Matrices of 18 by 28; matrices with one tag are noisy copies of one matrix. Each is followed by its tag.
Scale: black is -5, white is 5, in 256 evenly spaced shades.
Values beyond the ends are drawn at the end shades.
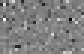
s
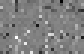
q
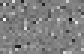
s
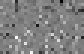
q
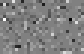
s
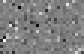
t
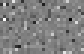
s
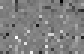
q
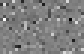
s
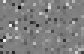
t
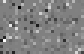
t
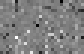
q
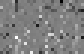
q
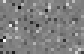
t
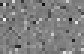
s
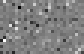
t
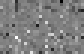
q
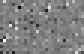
t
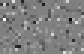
s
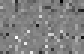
q
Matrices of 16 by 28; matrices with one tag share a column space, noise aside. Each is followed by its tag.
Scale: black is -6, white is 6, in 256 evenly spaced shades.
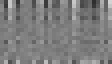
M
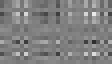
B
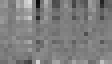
M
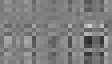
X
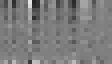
M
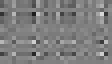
B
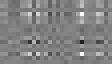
B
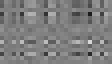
B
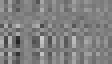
X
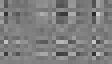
B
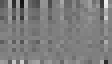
M
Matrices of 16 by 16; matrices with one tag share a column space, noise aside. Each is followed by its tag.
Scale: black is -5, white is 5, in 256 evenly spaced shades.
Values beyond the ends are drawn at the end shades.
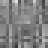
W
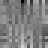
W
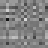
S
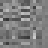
S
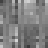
W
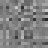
S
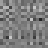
S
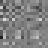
S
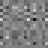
S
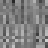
W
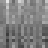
W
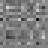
S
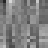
W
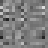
S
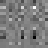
S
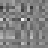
S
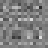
S
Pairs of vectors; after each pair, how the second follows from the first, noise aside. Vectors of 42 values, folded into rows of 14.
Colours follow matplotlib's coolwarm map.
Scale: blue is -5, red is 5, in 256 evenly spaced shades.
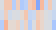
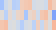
shuffled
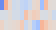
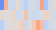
sign-scrambled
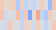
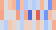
scaled up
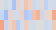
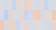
shrunk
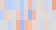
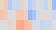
sign-scrambled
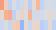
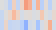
shuffled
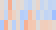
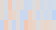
shrunk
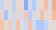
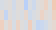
shrunk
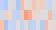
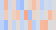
sign-scrambled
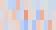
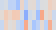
sign-scrambled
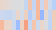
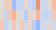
shuffled
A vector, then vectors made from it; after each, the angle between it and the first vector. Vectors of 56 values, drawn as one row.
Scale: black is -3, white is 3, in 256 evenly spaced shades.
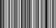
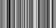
orthogonal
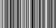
nearly opposite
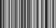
nearly parallel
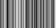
orthogonal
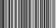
partly aligned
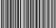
partly opposed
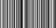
orthogonal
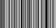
nearly parallel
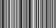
partly aligned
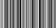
nearly opposite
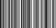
nearly parallel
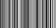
partly aligned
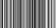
partly opposed
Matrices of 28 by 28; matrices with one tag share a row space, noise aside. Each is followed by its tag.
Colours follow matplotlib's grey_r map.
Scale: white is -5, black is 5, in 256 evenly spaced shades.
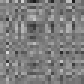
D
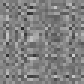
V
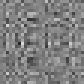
V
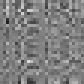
V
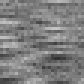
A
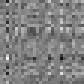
D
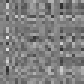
D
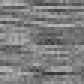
A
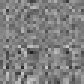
V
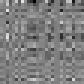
D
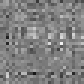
D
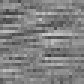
A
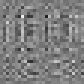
V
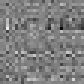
D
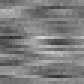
A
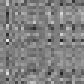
D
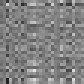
D
